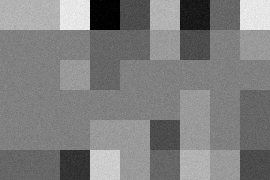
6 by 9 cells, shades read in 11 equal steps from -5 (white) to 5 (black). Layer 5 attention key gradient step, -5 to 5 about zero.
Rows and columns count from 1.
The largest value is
5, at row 1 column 4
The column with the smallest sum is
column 3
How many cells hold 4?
1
